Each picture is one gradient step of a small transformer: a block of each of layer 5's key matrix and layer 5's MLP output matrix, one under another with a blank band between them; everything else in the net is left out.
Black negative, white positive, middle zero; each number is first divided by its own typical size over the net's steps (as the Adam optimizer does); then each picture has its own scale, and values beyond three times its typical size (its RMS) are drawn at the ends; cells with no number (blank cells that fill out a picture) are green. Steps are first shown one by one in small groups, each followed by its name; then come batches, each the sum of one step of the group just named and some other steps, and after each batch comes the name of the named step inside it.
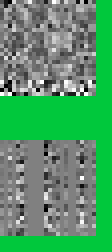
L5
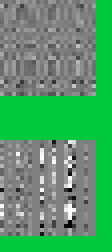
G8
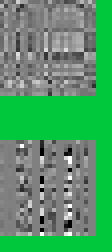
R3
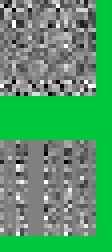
L5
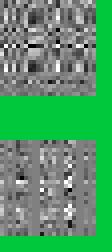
G8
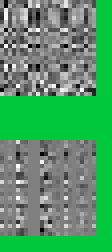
L5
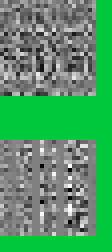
G8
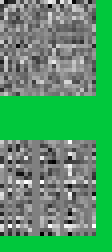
L5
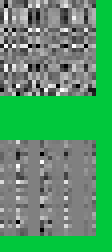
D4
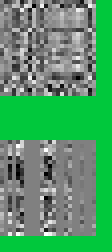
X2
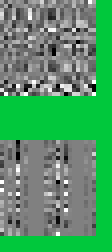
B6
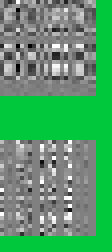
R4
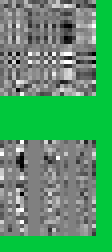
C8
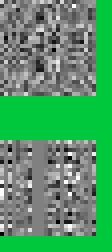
B6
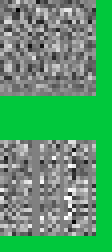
R4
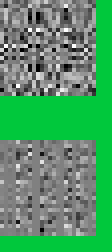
D4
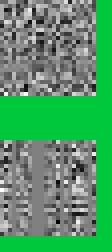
B6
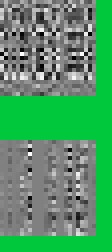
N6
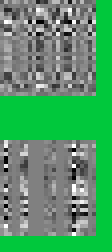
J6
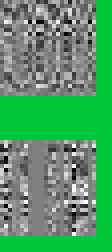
J6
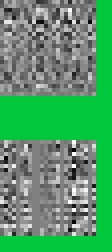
J6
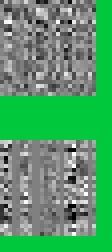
J6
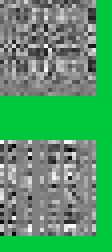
N6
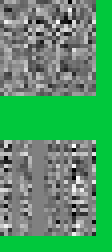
J6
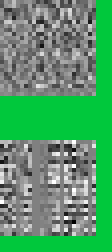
J6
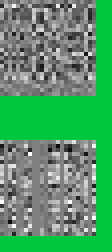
N6
